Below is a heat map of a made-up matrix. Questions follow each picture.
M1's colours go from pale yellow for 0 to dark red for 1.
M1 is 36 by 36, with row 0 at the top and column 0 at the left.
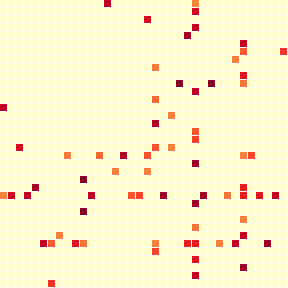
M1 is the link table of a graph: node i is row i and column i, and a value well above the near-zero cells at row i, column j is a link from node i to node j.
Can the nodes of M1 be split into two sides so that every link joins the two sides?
yes
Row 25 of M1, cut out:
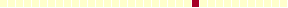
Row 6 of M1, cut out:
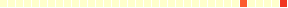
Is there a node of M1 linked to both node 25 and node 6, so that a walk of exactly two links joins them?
no
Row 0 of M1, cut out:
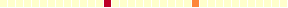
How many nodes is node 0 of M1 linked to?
2
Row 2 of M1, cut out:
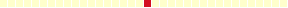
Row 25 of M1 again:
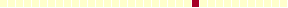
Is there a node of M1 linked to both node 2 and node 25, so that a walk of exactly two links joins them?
no
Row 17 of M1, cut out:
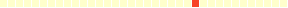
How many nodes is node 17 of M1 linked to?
1
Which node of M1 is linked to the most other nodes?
node 24
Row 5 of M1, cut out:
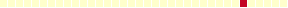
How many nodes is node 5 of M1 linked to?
1
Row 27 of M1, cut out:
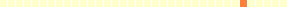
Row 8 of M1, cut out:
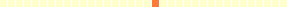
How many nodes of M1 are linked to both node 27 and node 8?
0
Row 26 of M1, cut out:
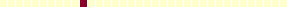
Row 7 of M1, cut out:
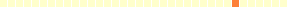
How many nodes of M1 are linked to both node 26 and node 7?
0
